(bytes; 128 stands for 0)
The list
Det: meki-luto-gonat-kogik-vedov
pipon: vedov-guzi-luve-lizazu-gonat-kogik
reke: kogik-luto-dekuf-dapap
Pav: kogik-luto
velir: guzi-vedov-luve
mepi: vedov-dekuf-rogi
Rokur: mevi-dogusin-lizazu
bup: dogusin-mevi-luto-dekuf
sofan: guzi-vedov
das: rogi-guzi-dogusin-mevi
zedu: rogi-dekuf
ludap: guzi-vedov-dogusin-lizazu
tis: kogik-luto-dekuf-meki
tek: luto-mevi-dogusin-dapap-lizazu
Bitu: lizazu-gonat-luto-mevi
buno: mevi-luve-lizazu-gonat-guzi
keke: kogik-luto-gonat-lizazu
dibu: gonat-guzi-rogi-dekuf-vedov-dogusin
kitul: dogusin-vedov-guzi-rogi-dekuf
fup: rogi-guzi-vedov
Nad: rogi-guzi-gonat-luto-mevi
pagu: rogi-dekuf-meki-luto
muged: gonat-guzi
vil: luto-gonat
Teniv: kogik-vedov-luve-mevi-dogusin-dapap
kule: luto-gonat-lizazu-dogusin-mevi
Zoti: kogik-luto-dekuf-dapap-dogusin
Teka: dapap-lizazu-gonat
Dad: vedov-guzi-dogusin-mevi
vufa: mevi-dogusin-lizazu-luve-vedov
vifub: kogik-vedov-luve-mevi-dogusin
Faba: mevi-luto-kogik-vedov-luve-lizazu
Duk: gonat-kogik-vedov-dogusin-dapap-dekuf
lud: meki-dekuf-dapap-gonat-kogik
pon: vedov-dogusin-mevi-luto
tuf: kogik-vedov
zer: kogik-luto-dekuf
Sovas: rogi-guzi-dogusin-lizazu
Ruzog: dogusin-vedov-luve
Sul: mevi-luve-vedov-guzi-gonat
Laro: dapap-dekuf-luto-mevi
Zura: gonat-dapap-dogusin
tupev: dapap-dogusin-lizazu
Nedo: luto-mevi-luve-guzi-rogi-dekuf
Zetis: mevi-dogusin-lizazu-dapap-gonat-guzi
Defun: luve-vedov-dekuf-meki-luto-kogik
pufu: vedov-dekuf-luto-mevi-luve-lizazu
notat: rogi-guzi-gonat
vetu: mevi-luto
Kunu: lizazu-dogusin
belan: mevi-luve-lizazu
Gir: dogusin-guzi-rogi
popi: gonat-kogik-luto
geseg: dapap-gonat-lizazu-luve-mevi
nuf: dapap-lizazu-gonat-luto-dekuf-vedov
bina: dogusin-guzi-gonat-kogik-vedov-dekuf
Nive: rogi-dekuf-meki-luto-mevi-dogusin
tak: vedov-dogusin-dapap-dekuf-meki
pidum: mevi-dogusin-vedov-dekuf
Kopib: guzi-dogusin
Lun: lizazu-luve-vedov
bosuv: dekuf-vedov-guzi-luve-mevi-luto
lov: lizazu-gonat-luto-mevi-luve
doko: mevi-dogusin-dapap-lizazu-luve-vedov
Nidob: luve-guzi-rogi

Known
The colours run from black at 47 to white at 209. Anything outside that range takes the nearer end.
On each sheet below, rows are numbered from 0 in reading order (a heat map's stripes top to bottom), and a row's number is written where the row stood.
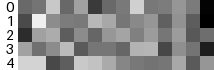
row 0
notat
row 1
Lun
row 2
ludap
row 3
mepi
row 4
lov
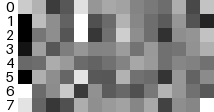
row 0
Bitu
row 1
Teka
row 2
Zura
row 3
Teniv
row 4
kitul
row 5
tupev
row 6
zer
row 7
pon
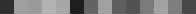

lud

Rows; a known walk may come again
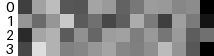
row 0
velir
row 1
zedu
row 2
ludap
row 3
pipon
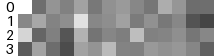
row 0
popi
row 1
nuf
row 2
Nad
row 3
Sul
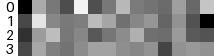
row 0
Zetis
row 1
Lun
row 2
Sovas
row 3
Ruzog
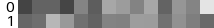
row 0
Dad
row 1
kitul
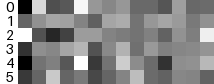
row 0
geseg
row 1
bina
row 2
vetu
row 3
Duk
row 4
Zura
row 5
Gir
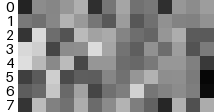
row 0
tak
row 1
Zoti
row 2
buno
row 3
pufu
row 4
Defun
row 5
sofan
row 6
notat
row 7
Kunu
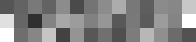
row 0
das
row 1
bup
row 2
zer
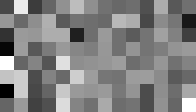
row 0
belan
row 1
mepi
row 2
lud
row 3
Teniv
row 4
vil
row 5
Faba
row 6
doko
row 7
tek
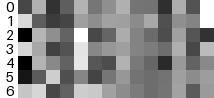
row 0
Rokur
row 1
pon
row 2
Teka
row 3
Bitu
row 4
tupev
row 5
Kopib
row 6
lov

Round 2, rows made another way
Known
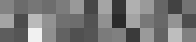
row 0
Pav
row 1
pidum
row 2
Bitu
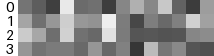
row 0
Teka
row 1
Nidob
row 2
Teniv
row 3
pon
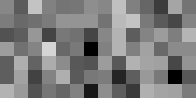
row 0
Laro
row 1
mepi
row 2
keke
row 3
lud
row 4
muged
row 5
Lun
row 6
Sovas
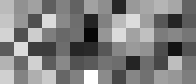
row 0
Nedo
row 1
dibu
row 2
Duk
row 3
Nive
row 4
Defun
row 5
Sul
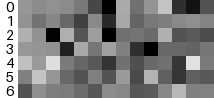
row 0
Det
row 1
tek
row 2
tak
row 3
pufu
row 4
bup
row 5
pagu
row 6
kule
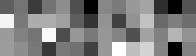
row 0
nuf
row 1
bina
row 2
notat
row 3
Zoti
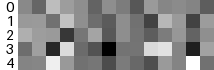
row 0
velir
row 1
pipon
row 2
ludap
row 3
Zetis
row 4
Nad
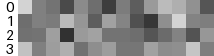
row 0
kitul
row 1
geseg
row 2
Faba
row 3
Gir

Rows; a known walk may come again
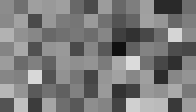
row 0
tuf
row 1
Kopib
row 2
Rokur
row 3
vufa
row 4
mepi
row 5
zer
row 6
Sovas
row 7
buno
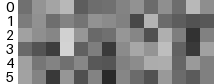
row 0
vil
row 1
vetu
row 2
pipon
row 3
Teka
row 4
zedu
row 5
tupev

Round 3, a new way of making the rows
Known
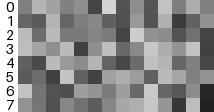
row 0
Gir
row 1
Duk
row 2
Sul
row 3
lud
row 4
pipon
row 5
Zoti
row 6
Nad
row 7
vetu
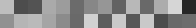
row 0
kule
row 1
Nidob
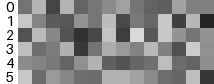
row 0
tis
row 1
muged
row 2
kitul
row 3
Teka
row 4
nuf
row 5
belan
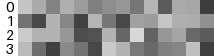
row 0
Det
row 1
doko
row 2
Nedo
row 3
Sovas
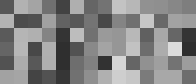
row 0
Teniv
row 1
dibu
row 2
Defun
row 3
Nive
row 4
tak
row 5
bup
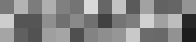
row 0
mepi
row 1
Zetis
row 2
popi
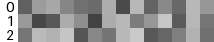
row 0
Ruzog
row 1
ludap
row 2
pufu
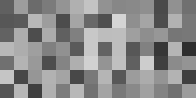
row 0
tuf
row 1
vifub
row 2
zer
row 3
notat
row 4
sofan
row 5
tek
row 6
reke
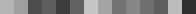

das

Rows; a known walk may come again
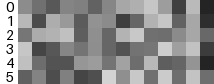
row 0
vetu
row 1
geseg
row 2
pufu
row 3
Zetis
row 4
Nad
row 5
Kopib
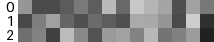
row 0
Zura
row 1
pon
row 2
Pav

